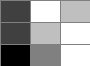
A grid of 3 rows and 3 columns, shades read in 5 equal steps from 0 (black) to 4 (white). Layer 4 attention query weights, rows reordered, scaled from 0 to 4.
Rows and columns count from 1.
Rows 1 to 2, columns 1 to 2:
1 4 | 1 3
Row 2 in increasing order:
1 3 4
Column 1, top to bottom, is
1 1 0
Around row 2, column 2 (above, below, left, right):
4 2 1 4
